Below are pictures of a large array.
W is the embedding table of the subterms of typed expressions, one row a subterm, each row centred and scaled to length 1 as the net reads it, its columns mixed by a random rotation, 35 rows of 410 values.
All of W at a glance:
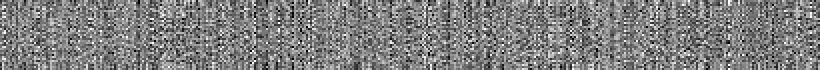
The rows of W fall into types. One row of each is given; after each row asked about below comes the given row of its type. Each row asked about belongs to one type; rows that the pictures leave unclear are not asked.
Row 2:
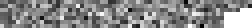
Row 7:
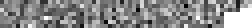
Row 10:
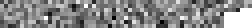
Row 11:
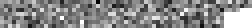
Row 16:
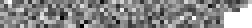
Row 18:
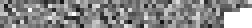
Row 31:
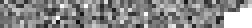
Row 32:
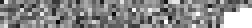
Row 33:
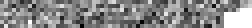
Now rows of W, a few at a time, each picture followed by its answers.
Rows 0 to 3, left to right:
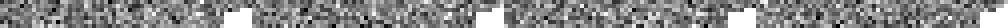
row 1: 16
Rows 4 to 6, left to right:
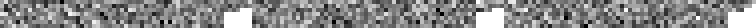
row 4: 18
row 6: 16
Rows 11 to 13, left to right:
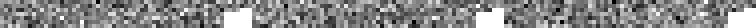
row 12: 10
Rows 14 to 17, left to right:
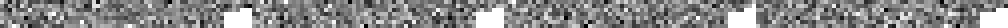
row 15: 11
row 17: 2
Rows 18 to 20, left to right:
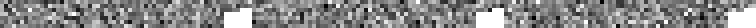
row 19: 10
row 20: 11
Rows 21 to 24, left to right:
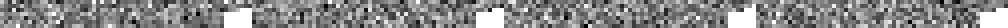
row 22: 10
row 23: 16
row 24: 2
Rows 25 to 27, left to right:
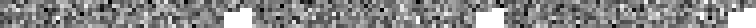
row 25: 31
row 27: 7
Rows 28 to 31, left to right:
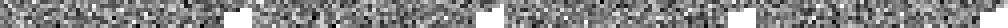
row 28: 2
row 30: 11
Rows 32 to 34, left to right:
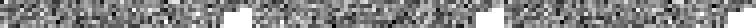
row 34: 32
